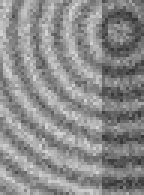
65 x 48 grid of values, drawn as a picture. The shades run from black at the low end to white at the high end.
The halves do not mirror each other. Rings spread out from the top right. A vertical seam about 70% of the way across splits the table, and the left part is higher.
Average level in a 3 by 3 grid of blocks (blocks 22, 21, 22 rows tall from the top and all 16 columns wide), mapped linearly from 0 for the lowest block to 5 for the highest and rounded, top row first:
550
550
550
